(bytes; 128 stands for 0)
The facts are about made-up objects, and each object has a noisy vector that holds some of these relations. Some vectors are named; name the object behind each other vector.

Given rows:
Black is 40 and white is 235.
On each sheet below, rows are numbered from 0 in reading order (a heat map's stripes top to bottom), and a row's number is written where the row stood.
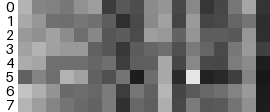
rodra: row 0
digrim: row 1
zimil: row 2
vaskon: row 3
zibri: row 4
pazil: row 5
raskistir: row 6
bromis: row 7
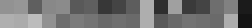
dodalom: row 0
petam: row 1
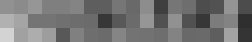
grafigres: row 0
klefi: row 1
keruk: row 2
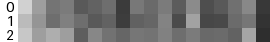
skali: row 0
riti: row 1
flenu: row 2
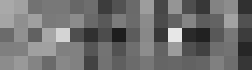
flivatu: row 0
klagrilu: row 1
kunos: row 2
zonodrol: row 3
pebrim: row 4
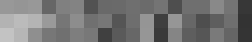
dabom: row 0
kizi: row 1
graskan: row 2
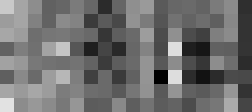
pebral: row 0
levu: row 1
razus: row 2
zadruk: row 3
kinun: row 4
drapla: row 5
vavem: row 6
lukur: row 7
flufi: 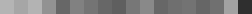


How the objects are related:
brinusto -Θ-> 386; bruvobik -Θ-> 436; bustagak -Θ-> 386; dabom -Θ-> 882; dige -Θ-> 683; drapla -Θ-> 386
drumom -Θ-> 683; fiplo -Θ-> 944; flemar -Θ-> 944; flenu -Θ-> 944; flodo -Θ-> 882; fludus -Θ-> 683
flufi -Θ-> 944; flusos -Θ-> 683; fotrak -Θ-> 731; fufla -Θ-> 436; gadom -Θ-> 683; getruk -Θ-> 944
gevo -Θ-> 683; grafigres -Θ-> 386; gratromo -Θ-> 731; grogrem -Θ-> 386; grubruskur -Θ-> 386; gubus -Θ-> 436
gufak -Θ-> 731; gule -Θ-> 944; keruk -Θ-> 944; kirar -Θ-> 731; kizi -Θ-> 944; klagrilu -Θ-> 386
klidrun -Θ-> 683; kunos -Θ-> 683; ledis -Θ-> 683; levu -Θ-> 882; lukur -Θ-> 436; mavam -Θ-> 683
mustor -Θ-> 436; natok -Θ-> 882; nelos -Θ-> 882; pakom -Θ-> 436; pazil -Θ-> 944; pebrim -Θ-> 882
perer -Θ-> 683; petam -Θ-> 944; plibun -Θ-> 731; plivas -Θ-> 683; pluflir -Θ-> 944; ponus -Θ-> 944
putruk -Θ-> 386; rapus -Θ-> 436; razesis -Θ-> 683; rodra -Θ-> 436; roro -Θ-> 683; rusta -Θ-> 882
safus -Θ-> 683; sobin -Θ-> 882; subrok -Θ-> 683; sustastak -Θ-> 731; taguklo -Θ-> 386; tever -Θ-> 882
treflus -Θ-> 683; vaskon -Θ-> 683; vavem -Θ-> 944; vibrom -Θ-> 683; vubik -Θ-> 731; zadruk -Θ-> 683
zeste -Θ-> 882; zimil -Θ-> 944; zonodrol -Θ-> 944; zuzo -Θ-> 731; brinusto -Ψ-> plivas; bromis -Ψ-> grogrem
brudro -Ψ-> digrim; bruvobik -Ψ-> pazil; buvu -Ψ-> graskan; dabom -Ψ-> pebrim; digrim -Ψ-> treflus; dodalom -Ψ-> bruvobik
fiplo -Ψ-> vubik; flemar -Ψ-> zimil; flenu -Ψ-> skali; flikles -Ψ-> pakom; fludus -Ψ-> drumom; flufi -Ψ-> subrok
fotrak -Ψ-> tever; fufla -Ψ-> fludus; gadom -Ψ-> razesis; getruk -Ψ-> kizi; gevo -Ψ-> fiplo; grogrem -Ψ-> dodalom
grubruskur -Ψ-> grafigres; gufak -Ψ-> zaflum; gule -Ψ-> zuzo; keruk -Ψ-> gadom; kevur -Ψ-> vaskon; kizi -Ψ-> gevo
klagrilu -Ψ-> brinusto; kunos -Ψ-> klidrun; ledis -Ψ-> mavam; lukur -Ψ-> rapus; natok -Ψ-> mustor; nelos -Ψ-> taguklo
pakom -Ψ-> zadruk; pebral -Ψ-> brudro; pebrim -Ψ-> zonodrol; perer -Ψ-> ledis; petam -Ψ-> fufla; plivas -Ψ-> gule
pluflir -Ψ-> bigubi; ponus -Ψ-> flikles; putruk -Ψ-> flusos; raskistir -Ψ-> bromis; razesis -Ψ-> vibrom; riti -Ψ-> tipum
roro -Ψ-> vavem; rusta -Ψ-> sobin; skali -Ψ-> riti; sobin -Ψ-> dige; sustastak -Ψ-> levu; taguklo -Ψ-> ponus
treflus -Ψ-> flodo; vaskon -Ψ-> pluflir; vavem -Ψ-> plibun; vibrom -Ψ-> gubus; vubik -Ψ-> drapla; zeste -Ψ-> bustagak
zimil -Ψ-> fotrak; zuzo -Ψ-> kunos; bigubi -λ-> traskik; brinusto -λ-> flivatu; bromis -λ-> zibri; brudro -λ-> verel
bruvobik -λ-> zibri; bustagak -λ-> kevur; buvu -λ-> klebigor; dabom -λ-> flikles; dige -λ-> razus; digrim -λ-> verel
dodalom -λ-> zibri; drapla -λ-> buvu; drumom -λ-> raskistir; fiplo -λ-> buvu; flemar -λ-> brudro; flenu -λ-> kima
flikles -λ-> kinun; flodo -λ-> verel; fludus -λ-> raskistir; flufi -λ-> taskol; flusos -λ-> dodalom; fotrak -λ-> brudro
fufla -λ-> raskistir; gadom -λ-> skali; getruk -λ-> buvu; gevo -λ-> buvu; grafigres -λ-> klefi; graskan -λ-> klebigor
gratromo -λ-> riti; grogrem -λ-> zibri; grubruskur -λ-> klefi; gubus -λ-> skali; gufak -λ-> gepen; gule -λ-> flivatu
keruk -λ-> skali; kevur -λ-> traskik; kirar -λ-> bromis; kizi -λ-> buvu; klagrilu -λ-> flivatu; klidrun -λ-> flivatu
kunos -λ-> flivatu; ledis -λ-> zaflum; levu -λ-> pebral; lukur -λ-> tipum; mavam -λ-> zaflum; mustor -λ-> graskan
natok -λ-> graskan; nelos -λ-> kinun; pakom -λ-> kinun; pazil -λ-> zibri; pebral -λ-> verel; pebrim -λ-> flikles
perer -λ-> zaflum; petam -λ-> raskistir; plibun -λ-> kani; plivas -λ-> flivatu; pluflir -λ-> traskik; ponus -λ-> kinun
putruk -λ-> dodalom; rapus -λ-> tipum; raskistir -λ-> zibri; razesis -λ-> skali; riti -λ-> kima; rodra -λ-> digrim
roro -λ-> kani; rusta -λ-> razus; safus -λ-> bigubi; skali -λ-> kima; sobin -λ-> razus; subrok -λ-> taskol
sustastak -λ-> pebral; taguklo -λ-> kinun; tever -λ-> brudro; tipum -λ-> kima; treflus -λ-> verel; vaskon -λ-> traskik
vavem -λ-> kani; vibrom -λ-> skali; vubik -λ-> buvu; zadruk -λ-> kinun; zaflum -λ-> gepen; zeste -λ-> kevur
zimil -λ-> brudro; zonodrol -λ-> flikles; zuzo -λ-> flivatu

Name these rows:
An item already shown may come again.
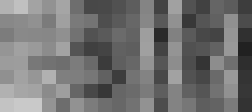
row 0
gevo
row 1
plibun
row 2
grogrem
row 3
fludus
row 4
kinun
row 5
pluflir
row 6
subrok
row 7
getruk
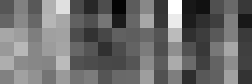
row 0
klidrun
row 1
pazil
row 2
vibrom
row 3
safus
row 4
mavam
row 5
kirar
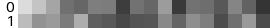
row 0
buvu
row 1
ledis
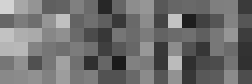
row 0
pebral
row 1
zuzo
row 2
roro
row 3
klebigor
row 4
flodo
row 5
plibun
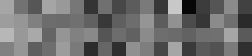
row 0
gubus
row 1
kinun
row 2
gufak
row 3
tever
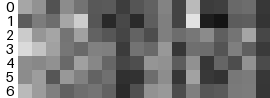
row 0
tipum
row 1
zadruk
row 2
perer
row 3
buvu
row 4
fotrak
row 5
bigubi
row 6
brudro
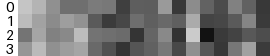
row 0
graskan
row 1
razesis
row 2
vubik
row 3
safus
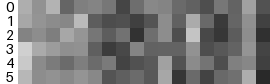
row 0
sustastak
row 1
mavam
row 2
gule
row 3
gadom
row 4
zaflum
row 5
fufla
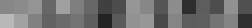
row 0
fotrak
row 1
brudro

